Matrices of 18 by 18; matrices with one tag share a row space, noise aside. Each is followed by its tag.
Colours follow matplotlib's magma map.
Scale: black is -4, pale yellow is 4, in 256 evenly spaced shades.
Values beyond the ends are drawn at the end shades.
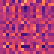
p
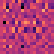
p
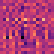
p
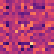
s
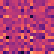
s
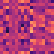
s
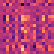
p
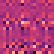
p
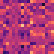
s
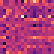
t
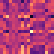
s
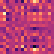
t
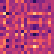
t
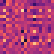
t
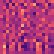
p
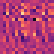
p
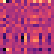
t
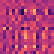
p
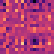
t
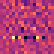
p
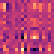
t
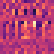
p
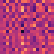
p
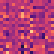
s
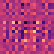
p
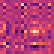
t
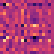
t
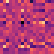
s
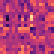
s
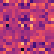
s
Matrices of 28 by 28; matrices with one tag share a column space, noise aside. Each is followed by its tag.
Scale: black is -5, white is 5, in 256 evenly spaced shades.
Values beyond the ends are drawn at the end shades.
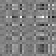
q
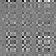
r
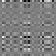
r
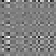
r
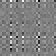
r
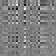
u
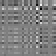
u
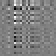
u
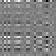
r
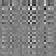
u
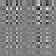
u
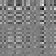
u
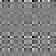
r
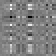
q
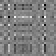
q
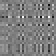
q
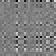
r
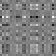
q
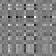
q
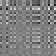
u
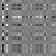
q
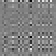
r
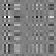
q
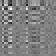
u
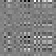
r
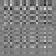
u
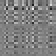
u
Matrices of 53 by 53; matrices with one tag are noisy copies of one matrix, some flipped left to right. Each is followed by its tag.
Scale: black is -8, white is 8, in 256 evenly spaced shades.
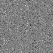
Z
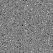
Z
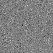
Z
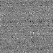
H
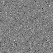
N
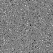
Z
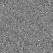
N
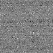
H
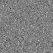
N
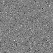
N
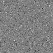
N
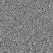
N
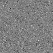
N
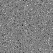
Z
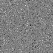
Z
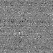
H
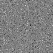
Z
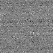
H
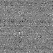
H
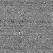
H
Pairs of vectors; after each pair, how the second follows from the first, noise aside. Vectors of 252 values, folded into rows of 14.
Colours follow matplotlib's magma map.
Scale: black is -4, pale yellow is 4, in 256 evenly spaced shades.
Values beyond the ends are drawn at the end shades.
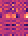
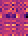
negated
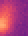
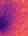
negated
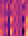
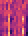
negated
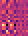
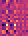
negated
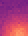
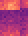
wrapped around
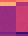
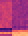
wrapped around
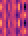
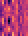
wrapped around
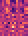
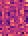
wrapped around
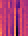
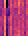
wrapped around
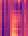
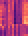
wrapped around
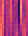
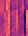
wrapped around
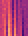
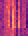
wrapped around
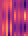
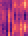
negated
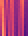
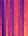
negated
